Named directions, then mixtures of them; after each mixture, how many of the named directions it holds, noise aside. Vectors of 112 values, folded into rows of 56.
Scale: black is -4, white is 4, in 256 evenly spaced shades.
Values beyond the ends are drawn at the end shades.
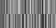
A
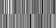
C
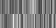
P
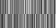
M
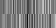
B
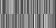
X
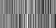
one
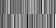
three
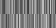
three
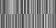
two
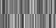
three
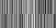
two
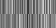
two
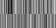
three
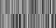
two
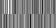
one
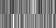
one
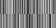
three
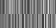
three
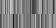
two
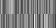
one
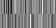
one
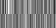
three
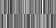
three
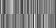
one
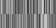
three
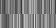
two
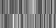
one
